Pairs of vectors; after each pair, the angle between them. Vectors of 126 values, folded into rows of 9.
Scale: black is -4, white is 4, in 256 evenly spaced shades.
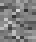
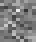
nearly parallel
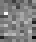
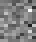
partly aligned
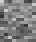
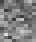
nearly opposite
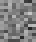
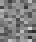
partly opposed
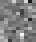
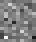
orthogonal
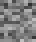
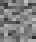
nearly parallel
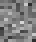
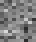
orthogonal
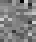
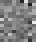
nearly parallel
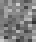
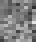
nearly opposite
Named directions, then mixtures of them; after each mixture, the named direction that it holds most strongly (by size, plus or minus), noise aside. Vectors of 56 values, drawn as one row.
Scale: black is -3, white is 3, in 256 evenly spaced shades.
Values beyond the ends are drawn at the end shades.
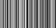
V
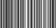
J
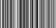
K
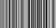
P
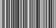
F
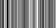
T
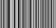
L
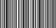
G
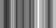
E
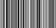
F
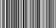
F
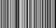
V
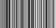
P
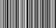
V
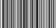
K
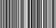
P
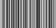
F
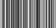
F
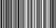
J
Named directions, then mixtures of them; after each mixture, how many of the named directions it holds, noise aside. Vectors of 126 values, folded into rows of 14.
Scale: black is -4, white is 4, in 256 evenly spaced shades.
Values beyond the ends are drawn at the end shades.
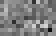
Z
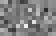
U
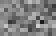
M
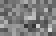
three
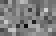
one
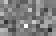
two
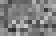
three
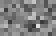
two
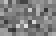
one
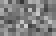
two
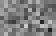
three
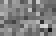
three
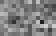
two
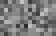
two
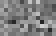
three
